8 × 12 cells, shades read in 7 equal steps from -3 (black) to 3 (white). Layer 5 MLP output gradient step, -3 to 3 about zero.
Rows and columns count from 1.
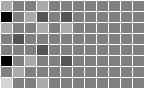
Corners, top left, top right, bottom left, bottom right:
1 0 2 0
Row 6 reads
-3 0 1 0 0 -1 0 0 0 0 0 0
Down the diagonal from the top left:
1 0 0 0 0 -1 0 0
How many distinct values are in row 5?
2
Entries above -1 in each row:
12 9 12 11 11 10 12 12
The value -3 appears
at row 2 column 1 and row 6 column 1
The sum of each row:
2 -4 3 -1 -1 -3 1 3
